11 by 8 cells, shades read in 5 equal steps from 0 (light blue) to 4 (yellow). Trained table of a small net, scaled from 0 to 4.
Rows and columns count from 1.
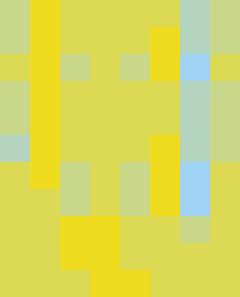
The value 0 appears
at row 3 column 7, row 7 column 7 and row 8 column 7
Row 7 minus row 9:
0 1 -2 -1 -1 1 -2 0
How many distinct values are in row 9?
3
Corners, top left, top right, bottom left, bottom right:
2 2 3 3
